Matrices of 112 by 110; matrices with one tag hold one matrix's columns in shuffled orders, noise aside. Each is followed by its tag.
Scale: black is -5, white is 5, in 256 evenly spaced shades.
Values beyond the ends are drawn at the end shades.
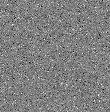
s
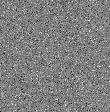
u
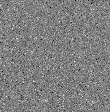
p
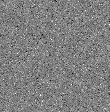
s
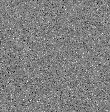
p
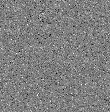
s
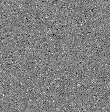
s
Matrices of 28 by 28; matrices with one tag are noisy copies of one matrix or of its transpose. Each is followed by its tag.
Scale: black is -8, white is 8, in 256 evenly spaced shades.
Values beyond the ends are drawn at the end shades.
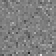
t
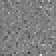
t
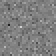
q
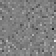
t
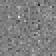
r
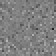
t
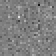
r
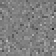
t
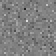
q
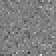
t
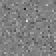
q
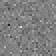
q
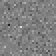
q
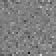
t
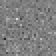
r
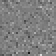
t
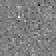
r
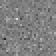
r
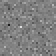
q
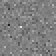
q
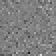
t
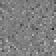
t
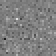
r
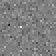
q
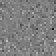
t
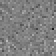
t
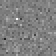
r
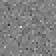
q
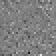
t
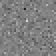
q
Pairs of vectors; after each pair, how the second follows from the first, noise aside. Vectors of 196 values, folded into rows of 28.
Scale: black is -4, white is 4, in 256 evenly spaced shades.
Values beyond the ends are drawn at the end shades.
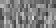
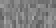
shrunk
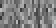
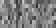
reversed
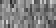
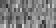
reversed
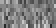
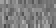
shrunk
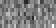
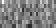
reversed
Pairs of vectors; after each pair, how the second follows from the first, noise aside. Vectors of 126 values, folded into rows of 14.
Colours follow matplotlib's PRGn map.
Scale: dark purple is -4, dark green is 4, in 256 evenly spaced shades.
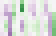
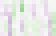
shrunk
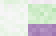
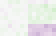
shrunk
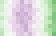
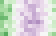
reversed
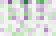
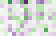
negated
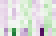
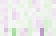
shrunk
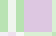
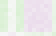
shrunk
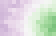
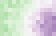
negated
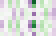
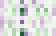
reversed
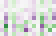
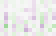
shrunk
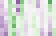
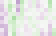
shrunk
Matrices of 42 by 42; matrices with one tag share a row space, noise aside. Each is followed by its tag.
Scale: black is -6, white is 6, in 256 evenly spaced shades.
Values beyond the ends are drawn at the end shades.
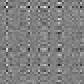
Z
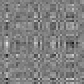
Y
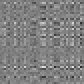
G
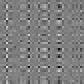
Z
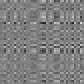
G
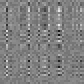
Z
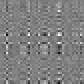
Z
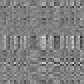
G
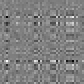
Y
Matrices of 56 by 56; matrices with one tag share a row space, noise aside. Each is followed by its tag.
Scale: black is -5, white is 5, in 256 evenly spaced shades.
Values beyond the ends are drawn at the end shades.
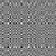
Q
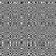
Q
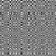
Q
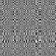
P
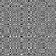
Q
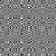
Q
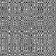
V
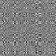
P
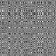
V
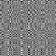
Q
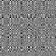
Q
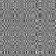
P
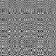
V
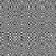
Q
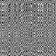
V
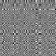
P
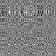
V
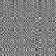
P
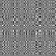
P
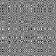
V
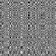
Q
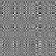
P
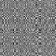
P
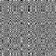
Q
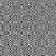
Q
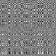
V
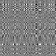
P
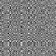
Q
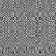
P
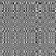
P
